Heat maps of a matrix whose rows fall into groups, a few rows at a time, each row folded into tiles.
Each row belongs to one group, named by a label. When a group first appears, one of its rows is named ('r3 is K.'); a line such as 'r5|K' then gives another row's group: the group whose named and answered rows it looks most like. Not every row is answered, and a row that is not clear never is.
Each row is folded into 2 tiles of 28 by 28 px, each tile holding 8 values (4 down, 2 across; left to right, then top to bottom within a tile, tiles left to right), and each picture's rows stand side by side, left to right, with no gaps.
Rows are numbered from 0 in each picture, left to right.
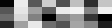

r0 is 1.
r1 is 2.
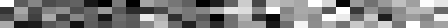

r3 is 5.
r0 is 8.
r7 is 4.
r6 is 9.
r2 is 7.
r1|5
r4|2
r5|4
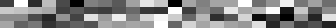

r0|2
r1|7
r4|2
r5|8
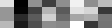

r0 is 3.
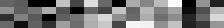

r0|5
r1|7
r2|9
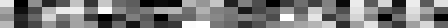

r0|3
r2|5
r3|9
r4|5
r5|9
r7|1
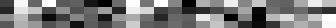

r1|5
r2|1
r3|7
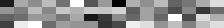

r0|9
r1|2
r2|9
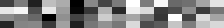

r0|2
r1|3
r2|1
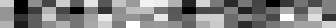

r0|3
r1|7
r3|7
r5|9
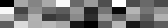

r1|8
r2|8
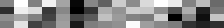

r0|1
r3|8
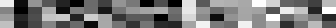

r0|3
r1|7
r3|1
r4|4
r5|2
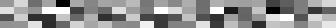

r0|2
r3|2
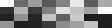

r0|8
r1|2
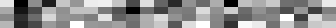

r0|3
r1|4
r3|9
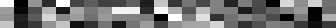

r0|3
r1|8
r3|9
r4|5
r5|8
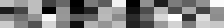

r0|7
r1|3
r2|3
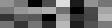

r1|3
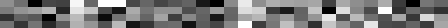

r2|8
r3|5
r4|1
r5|7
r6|2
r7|7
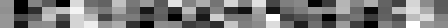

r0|3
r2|8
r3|8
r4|7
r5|5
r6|8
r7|1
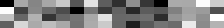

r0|9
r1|7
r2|5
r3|4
